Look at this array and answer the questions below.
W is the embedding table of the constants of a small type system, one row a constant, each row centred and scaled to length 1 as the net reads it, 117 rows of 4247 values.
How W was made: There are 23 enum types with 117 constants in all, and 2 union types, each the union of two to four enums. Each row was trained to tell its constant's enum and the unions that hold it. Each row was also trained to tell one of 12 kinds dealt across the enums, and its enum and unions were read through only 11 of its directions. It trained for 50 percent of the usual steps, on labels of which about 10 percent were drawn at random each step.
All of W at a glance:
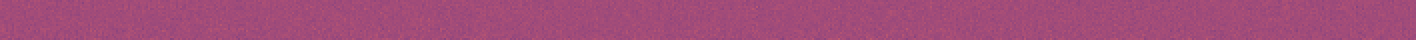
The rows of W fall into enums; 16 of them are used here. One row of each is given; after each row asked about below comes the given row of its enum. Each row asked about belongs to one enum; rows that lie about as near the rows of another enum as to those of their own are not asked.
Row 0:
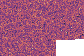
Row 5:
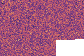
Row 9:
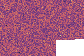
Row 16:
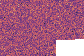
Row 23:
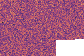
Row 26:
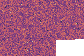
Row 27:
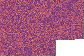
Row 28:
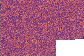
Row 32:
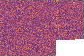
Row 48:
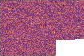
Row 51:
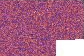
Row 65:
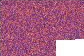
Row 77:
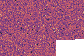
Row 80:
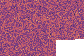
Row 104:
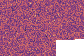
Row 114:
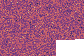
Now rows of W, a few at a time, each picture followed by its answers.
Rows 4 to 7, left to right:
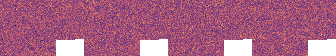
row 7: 65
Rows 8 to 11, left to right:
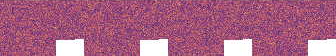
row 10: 51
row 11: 27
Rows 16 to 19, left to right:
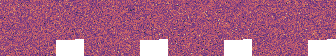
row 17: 0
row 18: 114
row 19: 26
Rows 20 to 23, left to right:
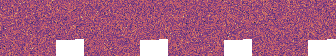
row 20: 77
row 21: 23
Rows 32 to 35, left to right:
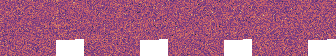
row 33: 65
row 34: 48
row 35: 23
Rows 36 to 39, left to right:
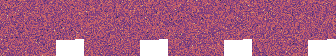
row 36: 23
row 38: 9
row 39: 23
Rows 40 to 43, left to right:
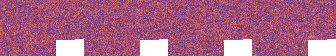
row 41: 32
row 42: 27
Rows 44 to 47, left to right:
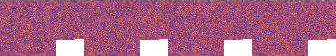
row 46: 28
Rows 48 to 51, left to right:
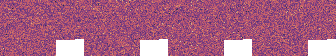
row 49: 0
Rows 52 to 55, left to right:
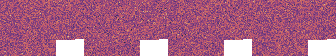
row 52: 28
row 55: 28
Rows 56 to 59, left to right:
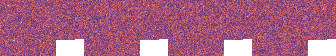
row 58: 48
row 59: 65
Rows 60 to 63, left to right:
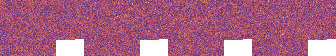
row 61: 9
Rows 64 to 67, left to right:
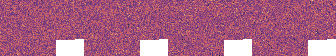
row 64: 16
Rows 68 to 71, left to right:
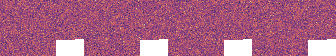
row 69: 32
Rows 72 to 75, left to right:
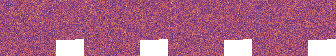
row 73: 104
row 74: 9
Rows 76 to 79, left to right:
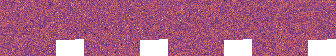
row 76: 27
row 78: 16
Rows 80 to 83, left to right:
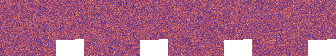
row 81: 16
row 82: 51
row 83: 114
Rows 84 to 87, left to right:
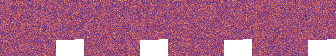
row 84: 104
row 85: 104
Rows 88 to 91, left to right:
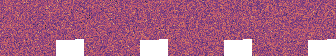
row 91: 27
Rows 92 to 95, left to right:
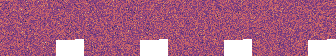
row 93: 0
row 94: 27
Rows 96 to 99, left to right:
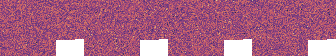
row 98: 28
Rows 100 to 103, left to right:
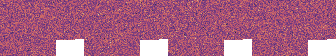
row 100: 23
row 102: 28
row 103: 77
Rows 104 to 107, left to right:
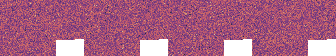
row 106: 0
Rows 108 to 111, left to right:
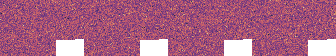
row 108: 65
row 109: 104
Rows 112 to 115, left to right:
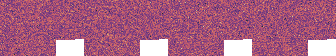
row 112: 0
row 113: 77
